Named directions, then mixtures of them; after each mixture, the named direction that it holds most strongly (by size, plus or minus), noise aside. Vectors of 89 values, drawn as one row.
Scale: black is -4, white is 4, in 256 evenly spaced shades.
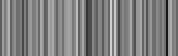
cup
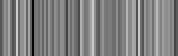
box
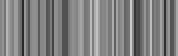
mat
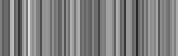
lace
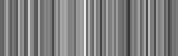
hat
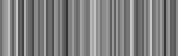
mat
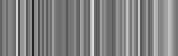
box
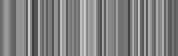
hat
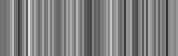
lace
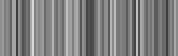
box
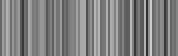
mat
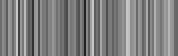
hat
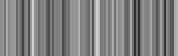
mat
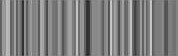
cup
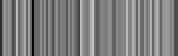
box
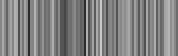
hat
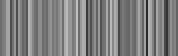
cup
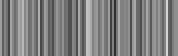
cup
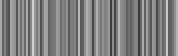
cup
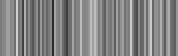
mat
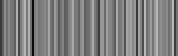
box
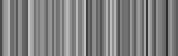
cup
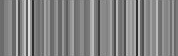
box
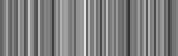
hat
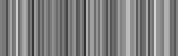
hat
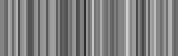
hat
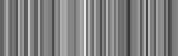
hat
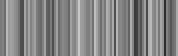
mat
